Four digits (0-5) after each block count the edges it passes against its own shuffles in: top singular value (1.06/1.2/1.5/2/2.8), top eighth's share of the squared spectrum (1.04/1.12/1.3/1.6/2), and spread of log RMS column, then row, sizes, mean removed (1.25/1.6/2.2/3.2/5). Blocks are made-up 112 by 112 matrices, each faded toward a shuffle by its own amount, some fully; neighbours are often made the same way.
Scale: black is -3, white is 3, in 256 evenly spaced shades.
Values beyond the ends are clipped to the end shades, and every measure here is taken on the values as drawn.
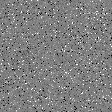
2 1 0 0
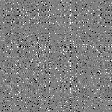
5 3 2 2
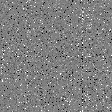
3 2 1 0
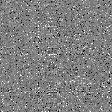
4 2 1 1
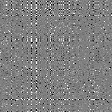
5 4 3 3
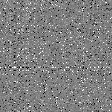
4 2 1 1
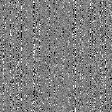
2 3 4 0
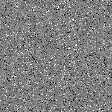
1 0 1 0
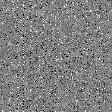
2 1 2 0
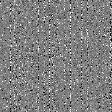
2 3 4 0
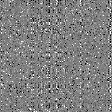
4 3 3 2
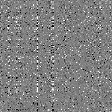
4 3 3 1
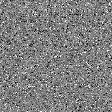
3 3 0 2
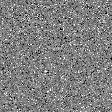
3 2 0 1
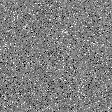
0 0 0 0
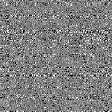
4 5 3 4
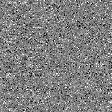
3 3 1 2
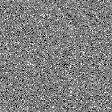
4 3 1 2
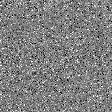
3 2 0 1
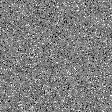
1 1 0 0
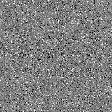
3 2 1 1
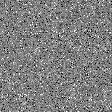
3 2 0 1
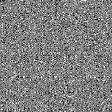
3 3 2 2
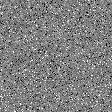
0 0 0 0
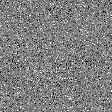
3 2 1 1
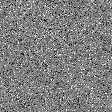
1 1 0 0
